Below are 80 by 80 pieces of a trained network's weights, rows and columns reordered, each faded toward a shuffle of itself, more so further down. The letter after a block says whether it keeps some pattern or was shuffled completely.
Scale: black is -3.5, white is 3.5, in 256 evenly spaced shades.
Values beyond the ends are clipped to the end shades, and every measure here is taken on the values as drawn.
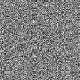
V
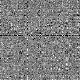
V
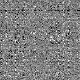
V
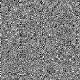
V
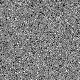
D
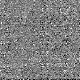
V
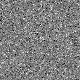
D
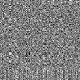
V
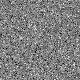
D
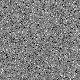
D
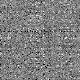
V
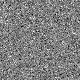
D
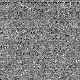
V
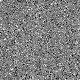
D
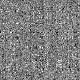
V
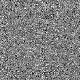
V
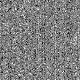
V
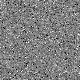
D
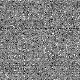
V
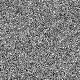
D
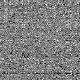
V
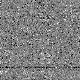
V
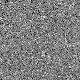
D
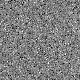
D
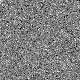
D
